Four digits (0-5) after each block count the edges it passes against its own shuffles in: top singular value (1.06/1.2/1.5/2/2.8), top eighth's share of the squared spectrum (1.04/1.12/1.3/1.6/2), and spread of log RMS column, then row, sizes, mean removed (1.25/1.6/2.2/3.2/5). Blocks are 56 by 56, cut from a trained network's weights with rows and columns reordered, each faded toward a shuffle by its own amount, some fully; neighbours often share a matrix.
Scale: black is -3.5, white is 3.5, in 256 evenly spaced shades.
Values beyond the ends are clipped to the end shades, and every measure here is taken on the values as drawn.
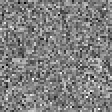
2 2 1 0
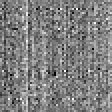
4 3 1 3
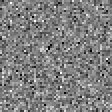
0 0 0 0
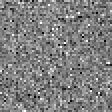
1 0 0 0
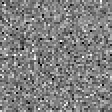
0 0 0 0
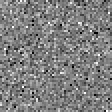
0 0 0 0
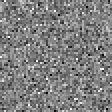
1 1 0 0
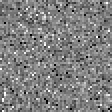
0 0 0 0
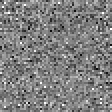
1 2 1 0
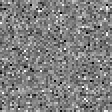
0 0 1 0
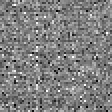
2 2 1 0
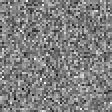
1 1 0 0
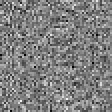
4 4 2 1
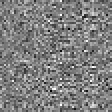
4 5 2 2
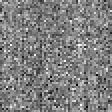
2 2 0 1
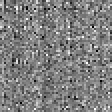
2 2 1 2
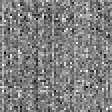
3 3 1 2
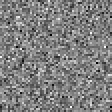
0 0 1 0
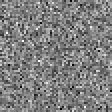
1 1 0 0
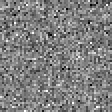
0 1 0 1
